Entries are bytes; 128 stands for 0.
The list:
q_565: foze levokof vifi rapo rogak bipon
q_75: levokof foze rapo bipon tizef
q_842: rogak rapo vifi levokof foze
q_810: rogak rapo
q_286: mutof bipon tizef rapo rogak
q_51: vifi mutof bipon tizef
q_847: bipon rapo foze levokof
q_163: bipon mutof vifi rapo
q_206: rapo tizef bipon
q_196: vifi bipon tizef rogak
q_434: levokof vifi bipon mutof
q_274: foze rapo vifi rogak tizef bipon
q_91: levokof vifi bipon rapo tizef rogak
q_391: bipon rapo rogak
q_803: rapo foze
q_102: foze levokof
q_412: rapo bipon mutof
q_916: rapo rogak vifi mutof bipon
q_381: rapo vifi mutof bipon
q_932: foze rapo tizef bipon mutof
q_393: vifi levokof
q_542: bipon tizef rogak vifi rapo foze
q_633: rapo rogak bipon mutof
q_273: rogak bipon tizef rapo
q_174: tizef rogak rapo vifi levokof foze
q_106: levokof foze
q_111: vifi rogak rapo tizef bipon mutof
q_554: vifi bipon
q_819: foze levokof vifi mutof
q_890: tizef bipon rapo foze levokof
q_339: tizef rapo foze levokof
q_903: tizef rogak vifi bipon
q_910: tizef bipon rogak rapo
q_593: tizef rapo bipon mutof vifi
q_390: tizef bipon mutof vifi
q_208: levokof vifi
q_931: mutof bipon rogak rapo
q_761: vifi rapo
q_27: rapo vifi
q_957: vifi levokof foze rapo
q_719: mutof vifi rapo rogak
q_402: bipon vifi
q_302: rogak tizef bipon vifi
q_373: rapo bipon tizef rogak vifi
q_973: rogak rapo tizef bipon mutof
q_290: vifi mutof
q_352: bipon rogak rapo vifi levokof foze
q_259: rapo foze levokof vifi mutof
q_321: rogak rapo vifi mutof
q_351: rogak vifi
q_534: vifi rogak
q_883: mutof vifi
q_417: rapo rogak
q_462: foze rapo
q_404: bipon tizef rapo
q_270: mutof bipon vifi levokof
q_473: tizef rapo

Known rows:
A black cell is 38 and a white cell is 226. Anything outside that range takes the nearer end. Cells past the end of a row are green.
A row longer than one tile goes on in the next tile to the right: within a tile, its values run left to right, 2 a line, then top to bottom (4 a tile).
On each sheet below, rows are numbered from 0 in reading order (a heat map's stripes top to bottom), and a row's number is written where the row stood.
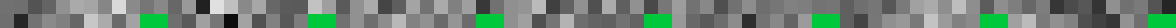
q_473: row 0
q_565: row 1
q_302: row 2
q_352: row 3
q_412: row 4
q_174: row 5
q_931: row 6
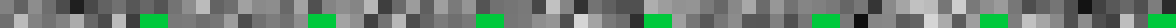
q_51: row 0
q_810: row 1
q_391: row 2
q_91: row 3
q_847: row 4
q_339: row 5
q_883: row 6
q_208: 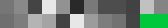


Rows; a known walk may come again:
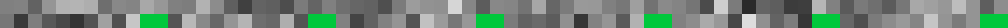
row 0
q_803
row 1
q_534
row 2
q_593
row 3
q_417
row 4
q_434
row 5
q_174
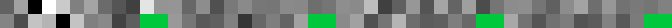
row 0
q_106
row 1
q_412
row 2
q_352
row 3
q_847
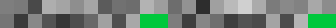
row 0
q_259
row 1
q_932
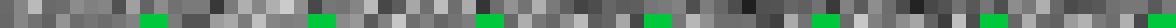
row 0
q_842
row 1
q_910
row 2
q_273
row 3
q_554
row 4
q_719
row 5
q_51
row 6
q_196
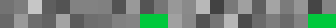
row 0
q_321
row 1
q_391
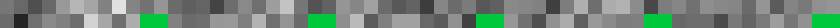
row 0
q_473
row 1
q_390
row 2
q_402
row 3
q_404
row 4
q_27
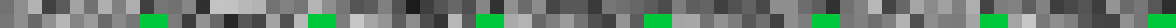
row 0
q_302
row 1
q_462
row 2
q_883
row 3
q_163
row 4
q_286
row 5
q_973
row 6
q_931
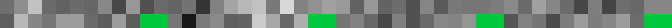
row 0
q_351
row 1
q_339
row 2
q_381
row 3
q_761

